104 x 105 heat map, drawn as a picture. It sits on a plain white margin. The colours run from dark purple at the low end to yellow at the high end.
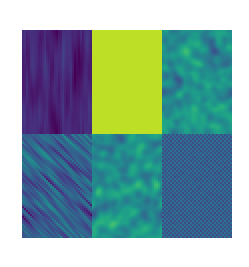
It is made of 2 by 3 panels. Panel 1,1: very low, streaked downward, faint in contrast. Panel 1,2: very high, flat. Panel 1,3: middling, blotchy. Panel 2,1: low, slanting down to the right. Panel 2,2: middling, blotchy. Panel 2,3: low, checkered.
